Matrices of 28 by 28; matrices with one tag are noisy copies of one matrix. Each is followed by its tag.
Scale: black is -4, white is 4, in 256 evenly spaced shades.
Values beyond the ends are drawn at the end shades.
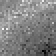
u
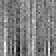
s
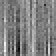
s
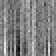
s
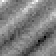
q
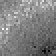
u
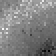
u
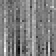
s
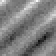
q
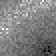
u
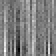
s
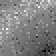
u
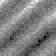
q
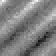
q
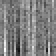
s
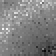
u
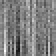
s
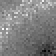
u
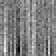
s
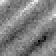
q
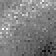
u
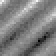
q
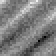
q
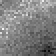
u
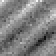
q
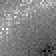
u
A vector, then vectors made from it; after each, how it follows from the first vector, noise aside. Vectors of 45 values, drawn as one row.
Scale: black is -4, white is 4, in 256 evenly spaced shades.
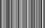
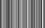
copied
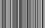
negated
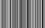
negated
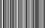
reversed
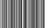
wrapped around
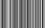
negated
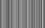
shrunk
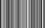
copied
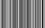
negated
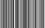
wrapped around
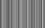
shrunk
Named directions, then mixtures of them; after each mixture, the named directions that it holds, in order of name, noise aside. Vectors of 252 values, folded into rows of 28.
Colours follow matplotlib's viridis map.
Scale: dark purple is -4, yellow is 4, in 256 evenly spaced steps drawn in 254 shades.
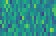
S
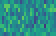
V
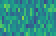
V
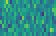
S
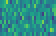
S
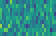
S, V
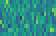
S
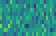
S, V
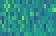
S, V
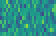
S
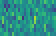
S, V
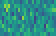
S, V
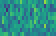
V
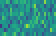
S, V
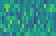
V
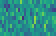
S, V
